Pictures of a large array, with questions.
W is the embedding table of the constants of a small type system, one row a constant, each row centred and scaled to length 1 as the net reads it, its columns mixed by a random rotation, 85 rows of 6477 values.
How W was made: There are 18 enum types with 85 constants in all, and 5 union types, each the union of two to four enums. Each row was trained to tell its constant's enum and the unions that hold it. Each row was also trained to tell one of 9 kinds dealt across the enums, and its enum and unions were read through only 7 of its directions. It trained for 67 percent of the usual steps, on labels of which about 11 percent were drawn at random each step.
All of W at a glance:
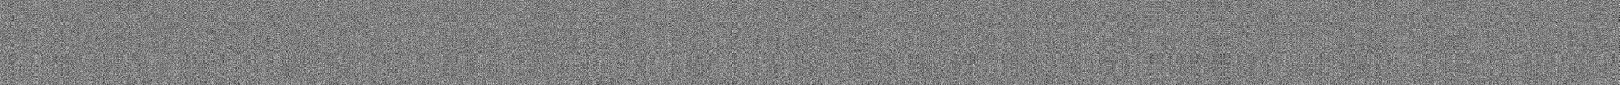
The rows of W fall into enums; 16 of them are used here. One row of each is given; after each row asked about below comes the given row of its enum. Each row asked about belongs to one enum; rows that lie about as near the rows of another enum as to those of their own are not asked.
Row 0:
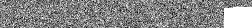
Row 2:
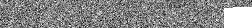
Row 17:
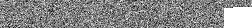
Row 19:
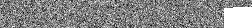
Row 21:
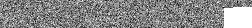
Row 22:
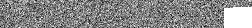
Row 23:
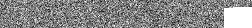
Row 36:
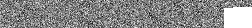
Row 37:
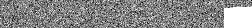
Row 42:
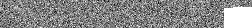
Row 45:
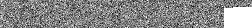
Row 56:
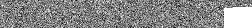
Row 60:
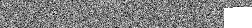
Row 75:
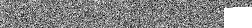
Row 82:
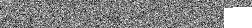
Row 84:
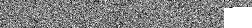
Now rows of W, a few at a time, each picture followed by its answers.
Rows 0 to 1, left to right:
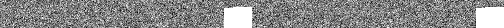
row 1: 36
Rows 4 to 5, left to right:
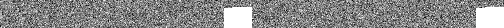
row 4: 82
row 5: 2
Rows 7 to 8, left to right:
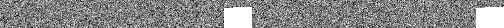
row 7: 36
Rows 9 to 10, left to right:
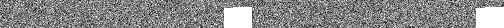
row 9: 2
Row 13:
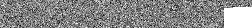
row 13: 36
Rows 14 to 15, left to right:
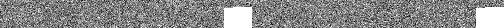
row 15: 17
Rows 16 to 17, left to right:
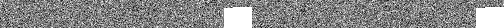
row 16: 17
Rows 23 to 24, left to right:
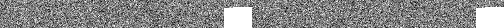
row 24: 22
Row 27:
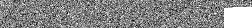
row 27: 82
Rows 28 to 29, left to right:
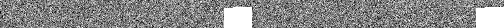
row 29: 84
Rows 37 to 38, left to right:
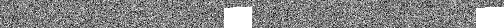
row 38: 56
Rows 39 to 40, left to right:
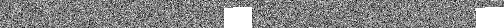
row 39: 2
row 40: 21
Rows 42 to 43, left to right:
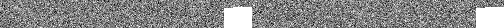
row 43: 56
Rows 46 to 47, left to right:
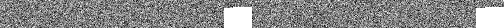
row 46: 45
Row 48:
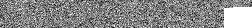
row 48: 22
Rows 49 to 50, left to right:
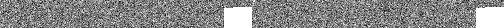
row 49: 56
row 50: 17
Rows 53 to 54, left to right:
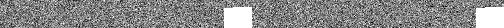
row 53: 37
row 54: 56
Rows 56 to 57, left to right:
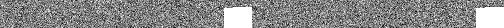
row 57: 60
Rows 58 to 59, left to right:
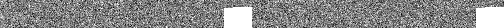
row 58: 17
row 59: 2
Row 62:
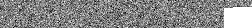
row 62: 60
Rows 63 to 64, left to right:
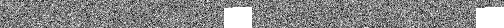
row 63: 82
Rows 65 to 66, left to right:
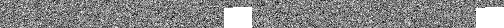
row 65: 0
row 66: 21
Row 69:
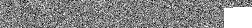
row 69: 56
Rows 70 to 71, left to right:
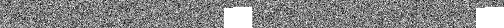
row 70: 21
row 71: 2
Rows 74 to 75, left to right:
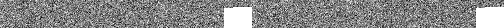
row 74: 17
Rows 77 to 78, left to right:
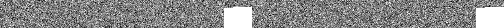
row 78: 82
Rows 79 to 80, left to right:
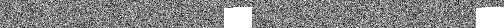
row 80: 23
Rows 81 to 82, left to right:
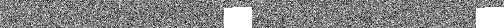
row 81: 82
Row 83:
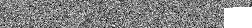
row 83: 22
